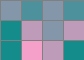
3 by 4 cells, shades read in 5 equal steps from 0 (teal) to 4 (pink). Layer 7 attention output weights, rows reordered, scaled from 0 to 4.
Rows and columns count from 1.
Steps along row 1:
down up down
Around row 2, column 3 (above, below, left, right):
2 3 3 3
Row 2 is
0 3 2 3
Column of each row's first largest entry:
1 2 2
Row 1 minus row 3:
2 -3 -1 1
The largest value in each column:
2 4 3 3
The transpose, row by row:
2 0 0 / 1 3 4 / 2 2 3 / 1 3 0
